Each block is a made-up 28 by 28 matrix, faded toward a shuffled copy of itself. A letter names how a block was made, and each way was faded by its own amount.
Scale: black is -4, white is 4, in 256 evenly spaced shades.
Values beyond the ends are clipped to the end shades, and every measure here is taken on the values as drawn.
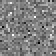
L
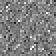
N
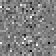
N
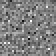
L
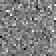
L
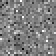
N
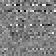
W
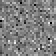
L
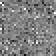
N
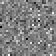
L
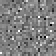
N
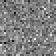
L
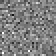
L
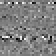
W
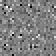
N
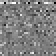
W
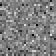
N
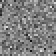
L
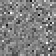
L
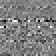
W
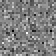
L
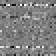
W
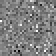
L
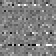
W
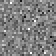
L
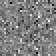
L
